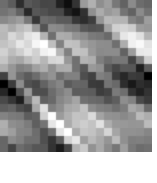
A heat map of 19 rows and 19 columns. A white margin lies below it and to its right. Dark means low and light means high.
Histogram: bell-shaped. Odd rows or columns: none. Slope: none. Stripes: horizontal, repeating 2 times.
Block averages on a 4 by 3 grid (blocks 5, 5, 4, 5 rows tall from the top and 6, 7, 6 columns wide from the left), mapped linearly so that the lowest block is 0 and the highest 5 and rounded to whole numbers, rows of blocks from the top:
214 / 542 / 020 / 253
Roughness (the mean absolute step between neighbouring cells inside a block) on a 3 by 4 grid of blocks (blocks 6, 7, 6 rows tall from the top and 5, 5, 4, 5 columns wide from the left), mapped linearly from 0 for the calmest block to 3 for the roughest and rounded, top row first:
1111
2112
0310
